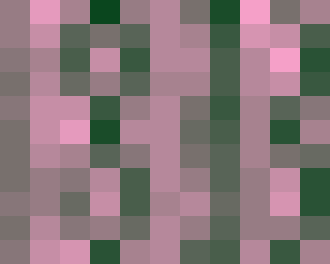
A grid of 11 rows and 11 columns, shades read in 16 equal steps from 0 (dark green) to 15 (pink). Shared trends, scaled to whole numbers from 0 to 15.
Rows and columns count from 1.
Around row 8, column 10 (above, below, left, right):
7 13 9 2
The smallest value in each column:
7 9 4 0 3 10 5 1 9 2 2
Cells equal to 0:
1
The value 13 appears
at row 2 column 9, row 9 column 10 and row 11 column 3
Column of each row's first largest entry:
9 9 10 10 2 3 2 10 10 2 3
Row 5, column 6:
11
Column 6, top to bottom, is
11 11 11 10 11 11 11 11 10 11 11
